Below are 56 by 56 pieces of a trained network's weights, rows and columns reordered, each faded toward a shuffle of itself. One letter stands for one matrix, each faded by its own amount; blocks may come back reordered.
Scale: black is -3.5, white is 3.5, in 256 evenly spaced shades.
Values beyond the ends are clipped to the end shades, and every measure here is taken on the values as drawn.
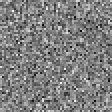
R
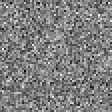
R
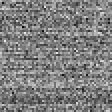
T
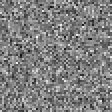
R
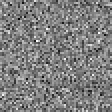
R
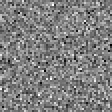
R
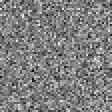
R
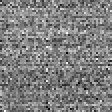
T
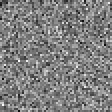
R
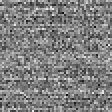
T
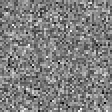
R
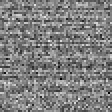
T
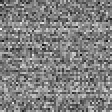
T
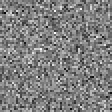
R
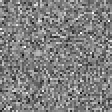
R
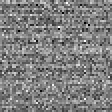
T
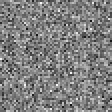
R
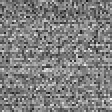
T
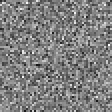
R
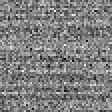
T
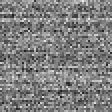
T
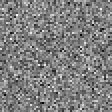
R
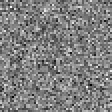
R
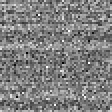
T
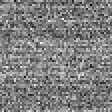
T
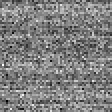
T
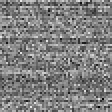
T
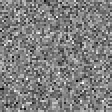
R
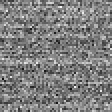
T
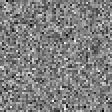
R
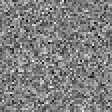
R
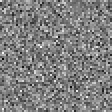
R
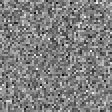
R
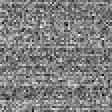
T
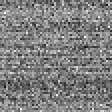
T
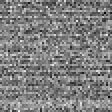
T
